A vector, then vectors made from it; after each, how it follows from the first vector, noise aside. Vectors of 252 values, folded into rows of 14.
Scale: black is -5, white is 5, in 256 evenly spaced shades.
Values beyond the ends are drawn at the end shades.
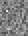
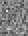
copied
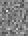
copied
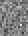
reversed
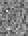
copied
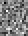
scaled up
